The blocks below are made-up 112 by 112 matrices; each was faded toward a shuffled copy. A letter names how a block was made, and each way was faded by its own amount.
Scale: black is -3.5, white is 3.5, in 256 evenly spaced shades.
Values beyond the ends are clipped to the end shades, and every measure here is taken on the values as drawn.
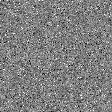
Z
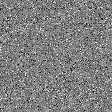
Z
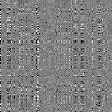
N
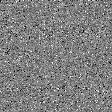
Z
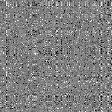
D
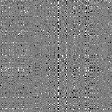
N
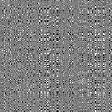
N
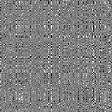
N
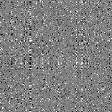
D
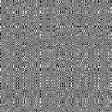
N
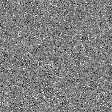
Z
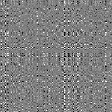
N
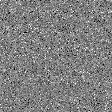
Z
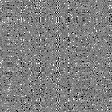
D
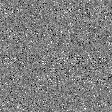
Z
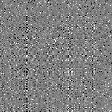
D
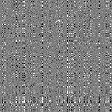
N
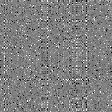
D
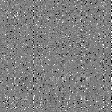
D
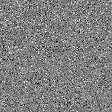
Z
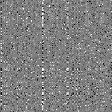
D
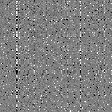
D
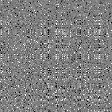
D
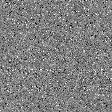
Z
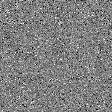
Z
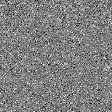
Z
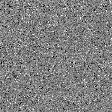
Z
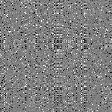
D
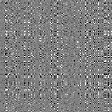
N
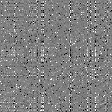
D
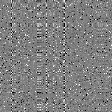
D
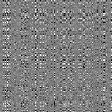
N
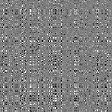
N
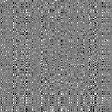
N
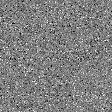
Z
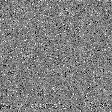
Z
